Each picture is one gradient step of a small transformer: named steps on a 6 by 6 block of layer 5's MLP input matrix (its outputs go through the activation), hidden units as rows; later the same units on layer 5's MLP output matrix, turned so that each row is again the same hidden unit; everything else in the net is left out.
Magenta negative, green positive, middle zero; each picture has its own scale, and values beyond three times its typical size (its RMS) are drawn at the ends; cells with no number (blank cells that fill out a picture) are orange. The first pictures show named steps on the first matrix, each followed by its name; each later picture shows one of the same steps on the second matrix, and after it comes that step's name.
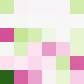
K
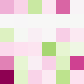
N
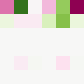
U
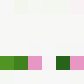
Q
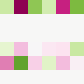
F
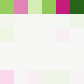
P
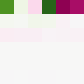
P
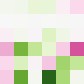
N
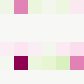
F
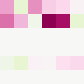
U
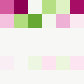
U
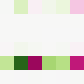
Q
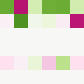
U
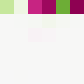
P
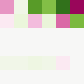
U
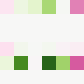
F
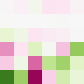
N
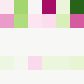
U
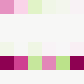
F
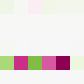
Q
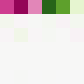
P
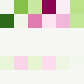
U
